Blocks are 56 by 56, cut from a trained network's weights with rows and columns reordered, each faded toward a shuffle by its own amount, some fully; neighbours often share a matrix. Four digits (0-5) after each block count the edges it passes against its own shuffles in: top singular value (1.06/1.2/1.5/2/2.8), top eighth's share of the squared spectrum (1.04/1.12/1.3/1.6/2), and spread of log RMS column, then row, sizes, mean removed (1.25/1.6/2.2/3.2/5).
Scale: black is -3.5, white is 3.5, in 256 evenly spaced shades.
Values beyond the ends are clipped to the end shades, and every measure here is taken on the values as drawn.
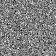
0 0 0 0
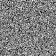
0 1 0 0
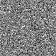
2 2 0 1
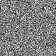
0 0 0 0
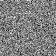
0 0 0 0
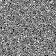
0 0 0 0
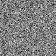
2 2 0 0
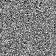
1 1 0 0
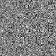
3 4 2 1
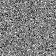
0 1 0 0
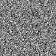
2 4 1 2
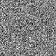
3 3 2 1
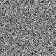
2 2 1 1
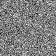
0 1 0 0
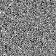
2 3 1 1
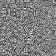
3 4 2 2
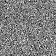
0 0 0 1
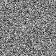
0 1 0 0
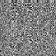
3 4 2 2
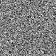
2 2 0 1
